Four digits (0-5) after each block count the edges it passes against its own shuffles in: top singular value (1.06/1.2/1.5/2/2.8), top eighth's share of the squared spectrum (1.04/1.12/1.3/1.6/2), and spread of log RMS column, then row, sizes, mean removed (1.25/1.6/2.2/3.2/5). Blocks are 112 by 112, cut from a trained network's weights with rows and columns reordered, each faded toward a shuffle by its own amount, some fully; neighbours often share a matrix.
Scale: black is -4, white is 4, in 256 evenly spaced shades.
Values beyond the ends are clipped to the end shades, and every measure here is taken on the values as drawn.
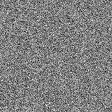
0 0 0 0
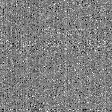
3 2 0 2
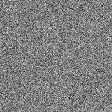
3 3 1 0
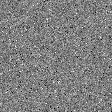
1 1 0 0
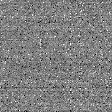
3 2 2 0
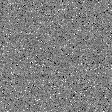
1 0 0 0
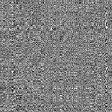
4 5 3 3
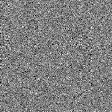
3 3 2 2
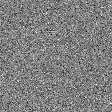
1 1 0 0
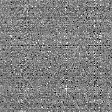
3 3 3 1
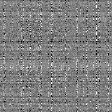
4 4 4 1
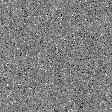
0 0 0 0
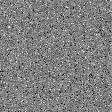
0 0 0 0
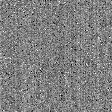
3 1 0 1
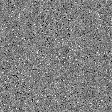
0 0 0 0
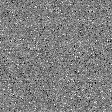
1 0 0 0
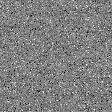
0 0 0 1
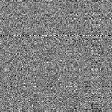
4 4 2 3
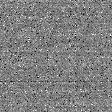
2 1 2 1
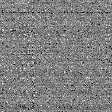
3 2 2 1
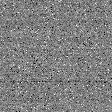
2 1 1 0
